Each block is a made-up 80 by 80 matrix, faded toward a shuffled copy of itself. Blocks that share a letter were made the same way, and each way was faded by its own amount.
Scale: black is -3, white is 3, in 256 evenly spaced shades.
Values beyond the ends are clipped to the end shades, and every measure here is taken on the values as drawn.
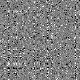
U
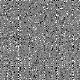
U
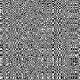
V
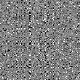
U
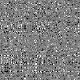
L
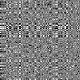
V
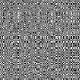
V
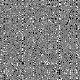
U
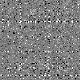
L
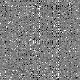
U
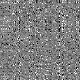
U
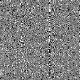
U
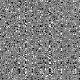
U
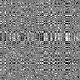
V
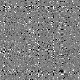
L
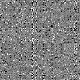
U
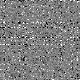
L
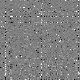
L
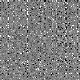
U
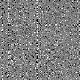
U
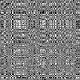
V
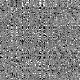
U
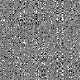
U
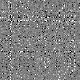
L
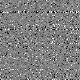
L
